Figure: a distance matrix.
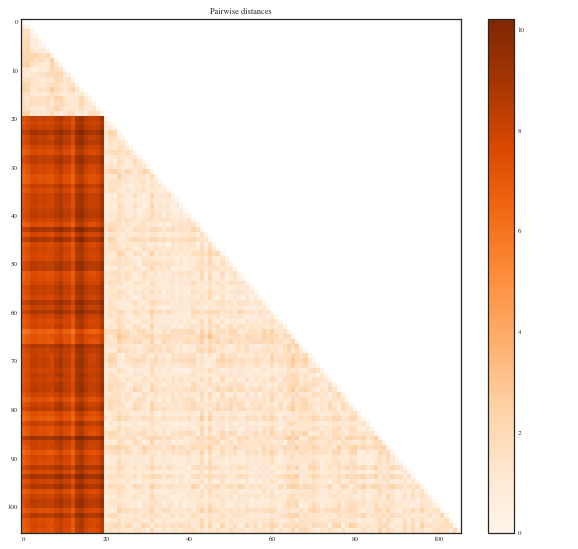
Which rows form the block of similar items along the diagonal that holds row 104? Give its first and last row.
20 to 105
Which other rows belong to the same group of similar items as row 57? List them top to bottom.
20, 21, 22, 23, 24, 25, 26, 27, 28, 29, 30, 31, 32, 33, 34, 35, 36, 37, 38, 39, 40, 41, 42, 43, 44, 45, 46, 47, 48, 49, 50, 51, 52, 53, 54, 55, 56, 58, 59, 60, 61, 62, 63, 64, 65, 66, 67, 68, 69, 70, 71, 72, 73, 74, 75, 76, 77, 78, 79, 80, 81, 82, 83, 84, 85, 86, 87, 88, 89, 90, 91, 92, 93, 94, 95, 96, 97, 98, 99, 100, 101, 102, 103, 104, 105
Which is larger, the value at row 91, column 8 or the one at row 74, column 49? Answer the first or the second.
the first
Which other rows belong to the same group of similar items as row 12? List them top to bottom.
0, 1, 2, 3, 4, 5, 6, 7, 8, 9, 10, 11, 13, 14, 15, 16, 17, 18, 19
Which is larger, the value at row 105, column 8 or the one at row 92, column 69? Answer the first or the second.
the first
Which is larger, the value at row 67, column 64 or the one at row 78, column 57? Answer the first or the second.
the first
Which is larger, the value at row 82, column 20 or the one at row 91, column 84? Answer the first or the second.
the first
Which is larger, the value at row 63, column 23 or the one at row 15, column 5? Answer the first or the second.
the first
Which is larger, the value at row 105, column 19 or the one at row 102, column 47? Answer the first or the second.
the first
